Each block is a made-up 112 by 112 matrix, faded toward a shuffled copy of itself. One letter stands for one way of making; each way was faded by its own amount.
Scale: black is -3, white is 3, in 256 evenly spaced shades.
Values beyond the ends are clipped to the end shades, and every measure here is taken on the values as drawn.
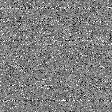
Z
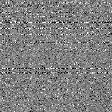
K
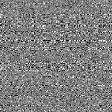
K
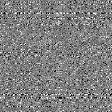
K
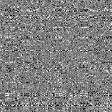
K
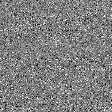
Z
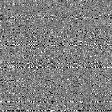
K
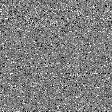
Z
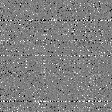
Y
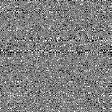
K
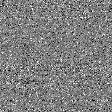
Z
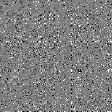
Y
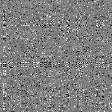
Y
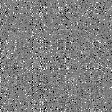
Y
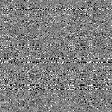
K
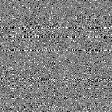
K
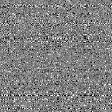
K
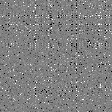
Y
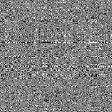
K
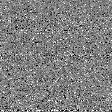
Z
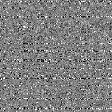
K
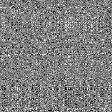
K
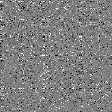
Y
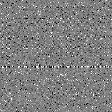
Y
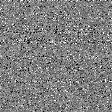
Z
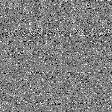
Z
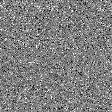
Z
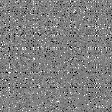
Y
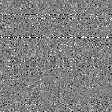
K
